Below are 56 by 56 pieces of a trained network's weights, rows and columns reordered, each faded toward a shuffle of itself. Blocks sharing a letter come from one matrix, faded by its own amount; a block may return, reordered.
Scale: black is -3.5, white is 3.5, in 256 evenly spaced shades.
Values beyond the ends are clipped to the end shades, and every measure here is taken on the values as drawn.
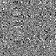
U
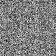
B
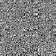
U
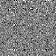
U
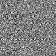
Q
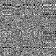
Q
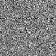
Q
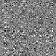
U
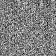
B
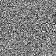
Q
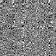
U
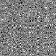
U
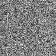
B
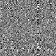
U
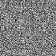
Q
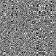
U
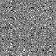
U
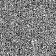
B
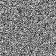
B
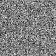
B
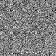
Q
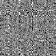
U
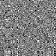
U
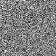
Q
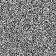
B
